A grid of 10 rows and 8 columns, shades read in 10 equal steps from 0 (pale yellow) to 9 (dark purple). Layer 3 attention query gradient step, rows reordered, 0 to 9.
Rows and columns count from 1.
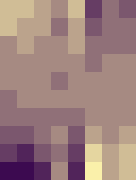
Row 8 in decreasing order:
6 6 6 5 4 4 3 3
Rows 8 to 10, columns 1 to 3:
6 6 5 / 7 8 6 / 9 9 8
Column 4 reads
4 5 4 4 5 4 5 4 5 4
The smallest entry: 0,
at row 10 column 6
